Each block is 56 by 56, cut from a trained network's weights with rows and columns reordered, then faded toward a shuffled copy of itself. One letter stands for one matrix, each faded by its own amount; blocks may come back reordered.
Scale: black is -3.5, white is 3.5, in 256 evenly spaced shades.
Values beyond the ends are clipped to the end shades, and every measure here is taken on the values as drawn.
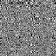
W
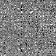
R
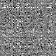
R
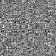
W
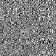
W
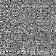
R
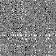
R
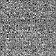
R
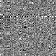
W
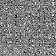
R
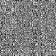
W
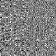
W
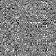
W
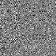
W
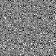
W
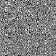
W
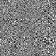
W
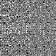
R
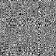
W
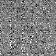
R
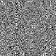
W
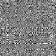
W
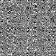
R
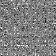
R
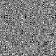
W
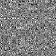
W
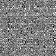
R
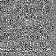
W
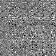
R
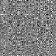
W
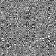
W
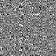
W
